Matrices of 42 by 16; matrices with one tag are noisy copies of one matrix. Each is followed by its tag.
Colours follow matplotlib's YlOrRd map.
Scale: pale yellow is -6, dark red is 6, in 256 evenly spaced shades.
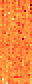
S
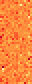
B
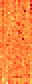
S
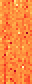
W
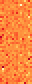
B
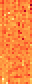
S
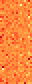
B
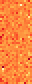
B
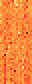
W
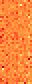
B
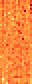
S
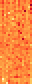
S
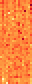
S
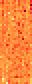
S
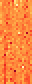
W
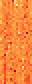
W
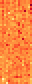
S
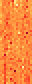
W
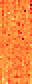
S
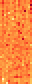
S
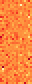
B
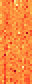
W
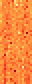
W
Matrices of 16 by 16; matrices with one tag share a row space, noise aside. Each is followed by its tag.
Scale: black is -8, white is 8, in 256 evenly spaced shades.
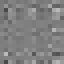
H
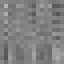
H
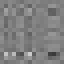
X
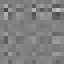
H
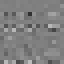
X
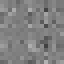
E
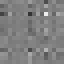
E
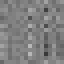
E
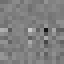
E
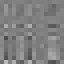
X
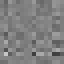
H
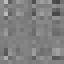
H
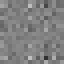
E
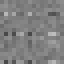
X
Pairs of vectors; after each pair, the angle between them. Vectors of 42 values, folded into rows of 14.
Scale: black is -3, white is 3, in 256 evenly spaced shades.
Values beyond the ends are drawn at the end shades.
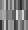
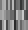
nearly parallel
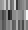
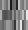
partly aligned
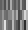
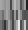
nearly opposite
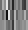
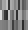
partly aligned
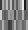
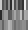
nearly opposite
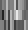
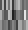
orthogonal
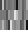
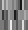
orthogonal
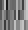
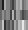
partly aligned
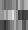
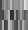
orthogonal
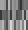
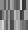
orthogonal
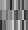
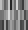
partly aligned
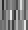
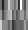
partly aligned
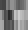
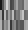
orthogonal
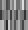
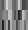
partly opposed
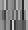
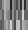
partly opposed
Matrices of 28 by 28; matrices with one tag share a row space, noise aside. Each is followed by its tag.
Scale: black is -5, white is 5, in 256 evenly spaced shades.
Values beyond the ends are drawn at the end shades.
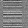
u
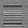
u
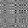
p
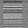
u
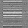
u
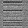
u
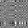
p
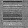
u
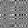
p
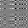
p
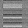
u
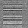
u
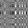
p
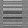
u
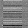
u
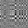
p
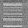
u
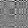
p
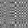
p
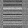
u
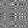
p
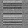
u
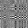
p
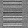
u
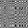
p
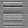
u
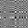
p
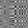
p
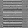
u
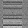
u
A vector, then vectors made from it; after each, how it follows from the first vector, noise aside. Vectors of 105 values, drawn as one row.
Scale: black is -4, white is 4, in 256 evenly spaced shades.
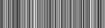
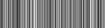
copied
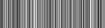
copied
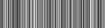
copied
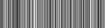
copied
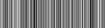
negated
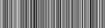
negated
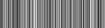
copied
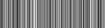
copied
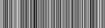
negated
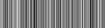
negated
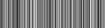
copied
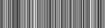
copied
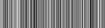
negated
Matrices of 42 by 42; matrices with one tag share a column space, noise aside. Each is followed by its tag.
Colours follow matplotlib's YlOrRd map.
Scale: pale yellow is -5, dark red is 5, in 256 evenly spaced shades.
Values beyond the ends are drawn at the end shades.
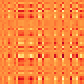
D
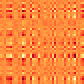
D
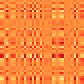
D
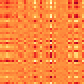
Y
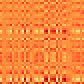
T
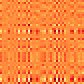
T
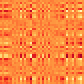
D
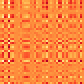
Y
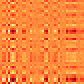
T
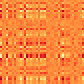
D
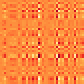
D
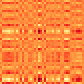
T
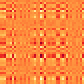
D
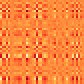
D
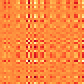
Y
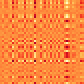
Y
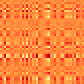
D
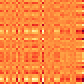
T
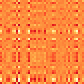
T
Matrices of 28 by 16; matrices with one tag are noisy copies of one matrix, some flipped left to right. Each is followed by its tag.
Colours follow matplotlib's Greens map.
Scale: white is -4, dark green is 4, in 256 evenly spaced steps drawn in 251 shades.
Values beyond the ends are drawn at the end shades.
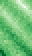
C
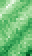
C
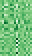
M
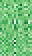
M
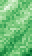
C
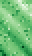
C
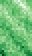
C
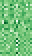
M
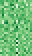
M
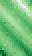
C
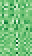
M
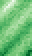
C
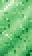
C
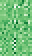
M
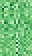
M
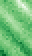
C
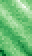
C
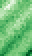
C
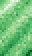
C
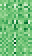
M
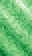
C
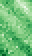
C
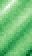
C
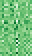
M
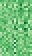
M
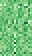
M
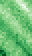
C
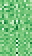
M
